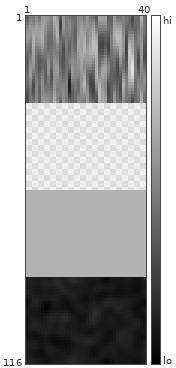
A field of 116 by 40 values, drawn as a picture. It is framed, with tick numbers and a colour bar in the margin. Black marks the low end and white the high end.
The table splits into 4 rows of 1 panel. Panel 1,1: middling, streaked downward, strong in contrast. Panel 2,1: very high, checkered, faint in contrast. Panel 3,1: high, flat. Panel 4,1: very low, blotchy, faint in contrast.
